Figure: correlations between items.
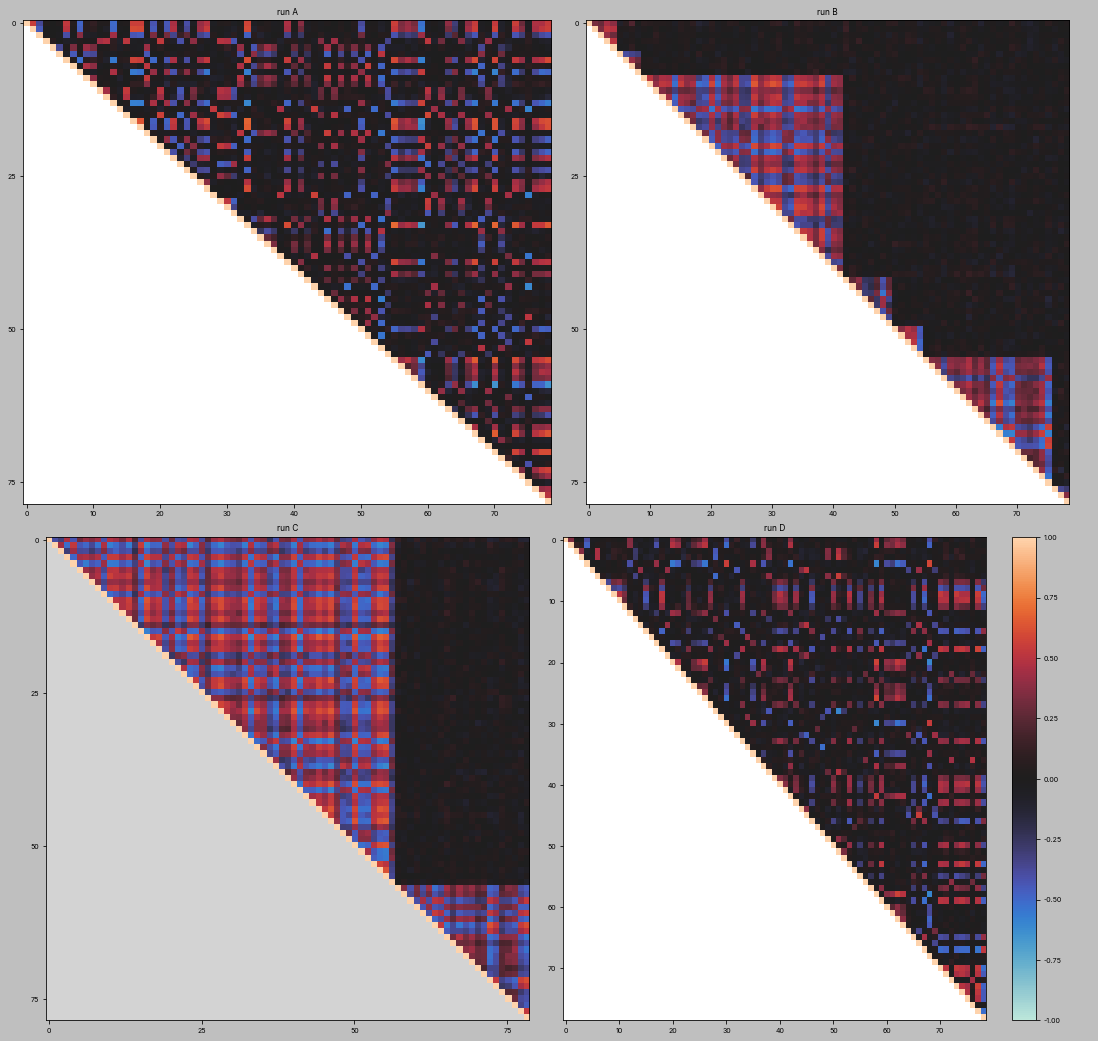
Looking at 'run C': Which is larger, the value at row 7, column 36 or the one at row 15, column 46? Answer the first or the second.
the first
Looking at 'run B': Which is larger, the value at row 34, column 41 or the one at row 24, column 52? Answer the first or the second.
the first
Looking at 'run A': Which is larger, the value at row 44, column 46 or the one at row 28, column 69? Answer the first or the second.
the first
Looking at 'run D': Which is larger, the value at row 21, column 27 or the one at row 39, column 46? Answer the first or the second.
the first
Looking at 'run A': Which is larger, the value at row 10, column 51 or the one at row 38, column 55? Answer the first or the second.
the first
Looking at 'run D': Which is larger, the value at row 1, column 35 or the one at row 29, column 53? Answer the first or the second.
the second
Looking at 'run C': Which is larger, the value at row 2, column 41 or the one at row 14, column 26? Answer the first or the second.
the first
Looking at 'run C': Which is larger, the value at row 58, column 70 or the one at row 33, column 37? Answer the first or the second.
the second
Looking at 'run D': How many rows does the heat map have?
79
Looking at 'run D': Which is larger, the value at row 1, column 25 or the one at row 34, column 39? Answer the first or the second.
the first
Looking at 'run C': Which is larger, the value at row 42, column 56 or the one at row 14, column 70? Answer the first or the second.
the second
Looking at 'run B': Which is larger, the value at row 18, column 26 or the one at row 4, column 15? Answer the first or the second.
the first
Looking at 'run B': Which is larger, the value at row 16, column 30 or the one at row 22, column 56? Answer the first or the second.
the first
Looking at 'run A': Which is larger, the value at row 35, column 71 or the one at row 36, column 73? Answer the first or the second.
the second
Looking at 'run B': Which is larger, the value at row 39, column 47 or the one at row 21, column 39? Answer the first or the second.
the second
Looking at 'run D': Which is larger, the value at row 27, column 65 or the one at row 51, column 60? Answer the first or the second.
the second
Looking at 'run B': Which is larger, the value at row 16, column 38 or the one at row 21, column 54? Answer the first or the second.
the first
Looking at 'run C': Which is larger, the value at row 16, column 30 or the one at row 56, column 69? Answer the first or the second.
the first
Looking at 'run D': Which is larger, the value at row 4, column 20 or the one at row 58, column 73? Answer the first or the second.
the second
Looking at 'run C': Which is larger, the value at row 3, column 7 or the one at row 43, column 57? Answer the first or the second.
the first
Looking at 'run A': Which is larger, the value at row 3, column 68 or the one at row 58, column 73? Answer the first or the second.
the second
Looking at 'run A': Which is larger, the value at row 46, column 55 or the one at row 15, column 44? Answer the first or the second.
the second
